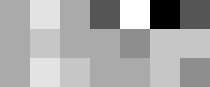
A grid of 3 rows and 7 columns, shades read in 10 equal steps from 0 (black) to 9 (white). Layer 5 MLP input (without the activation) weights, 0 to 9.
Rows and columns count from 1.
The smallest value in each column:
6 7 6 3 5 0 3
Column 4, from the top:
3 6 6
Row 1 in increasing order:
0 3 3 6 6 8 9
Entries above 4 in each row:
4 7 7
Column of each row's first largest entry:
5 2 2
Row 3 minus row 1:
0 0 1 3 -3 7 2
